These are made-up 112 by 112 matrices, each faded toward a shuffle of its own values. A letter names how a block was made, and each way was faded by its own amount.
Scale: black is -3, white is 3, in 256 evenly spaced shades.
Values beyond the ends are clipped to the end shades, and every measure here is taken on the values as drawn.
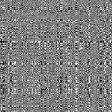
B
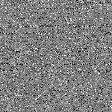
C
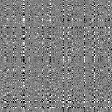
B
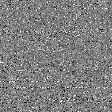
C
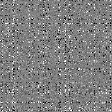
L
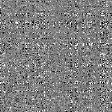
L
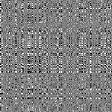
B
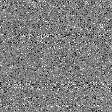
C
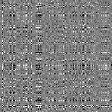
B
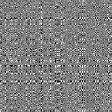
B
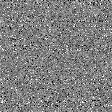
C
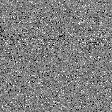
C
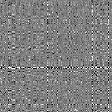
B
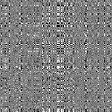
B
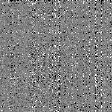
L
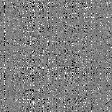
L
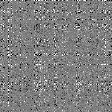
L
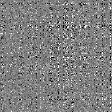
L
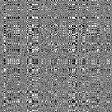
B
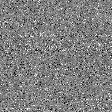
C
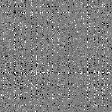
L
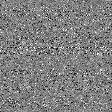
C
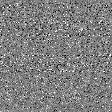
C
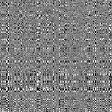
B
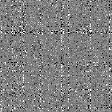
L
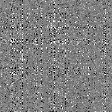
L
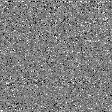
C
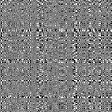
B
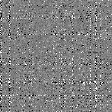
L
